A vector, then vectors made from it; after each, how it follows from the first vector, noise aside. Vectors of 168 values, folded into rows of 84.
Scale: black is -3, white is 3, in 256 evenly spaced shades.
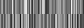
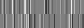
partly zeroed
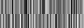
negated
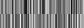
negated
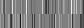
partly zeroed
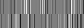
partly zeroed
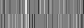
partly zeroed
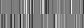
partly zeroed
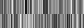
sign-scrambled
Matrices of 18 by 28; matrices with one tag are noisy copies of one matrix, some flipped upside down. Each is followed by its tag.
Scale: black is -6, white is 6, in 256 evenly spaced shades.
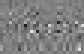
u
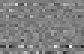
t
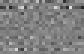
t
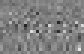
u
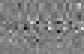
u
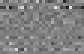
t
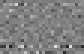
t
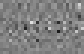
u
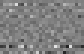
t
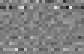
t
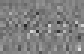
u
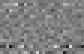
t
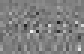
u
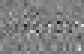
u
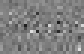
u
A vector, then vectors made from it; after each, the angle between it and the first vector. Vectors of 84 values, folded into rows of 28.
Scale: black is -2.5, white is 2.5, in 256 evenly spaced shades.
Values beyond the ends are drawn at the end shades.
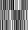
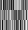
nearly parallel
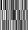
partly aligned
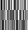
orthogonal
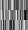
partly opposed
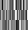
orthogonal
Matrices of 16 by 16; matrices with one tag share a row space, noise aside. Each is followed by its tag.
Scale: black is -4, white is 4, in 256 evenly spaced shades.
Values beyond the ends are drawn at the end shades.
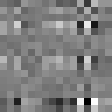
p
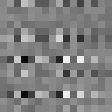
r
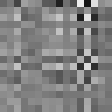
p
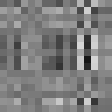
p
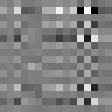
p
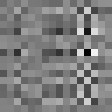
p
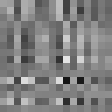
r
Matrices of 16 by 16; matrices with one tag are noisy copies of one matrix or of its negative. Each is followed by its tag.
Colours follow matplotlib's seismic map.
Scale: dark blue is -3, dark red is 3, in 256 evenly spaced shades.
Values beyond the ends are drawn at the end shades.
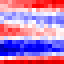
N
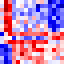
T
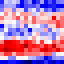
N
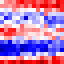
N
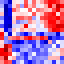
T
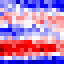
N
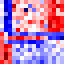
T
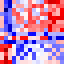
T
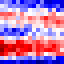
N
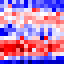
N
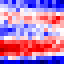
N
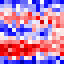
N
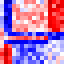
T
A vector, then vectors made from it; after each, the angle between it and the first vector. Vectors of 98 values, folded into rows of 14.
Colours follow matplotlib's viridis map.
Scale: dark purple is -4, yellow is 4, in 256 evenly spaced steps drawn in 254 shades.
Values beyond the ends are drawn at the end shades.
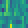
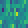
partly aligned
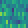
partly aligned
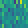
orthogonal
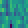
nearly opposite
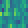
nearly parallel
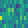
orthogonal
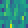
nearly parallel
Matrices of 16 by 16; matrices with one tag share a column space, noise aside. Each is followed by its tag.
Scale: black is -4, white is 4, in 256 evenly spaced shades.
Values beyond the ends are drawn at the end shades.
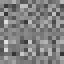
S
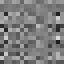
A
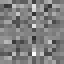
S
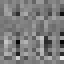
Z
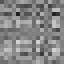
S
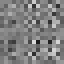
S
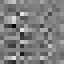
A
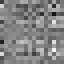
S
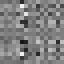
S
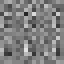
S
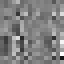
Z
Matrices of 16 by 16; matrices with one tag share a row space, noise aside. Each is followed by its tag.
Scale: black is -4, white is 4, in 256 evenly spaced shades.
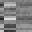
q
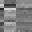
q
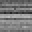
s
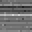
s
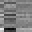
q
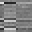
q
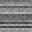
s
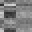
q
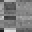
q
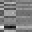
q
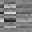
q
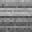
s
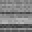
s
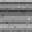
s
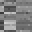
q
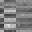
q
